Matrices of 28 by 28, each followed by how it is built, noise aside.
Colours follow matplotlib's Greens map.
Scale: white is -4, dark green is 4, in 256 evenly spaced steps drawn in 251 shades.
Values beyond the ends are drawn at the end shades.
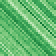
Toeplitz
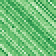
Toeplitz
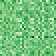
low rank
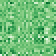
low rank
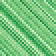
Toeplitz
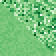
upper triangular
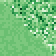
upper triangular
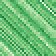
Toeplitz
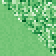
upper triangular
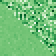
upper triangular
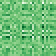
low rank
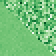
upper triangular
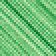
Toeplitz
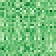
low rank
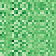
low rank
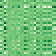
low rank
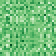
low rank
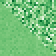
upper triangular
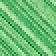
Toeplitz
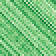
Toeplitz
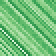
Toeplitz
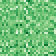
low rank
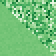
upper triangular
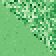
upper triangular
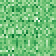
low rank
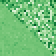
upper triangular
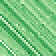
Toeplitz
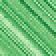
Toeplitz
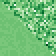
upper triangular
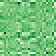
low rank
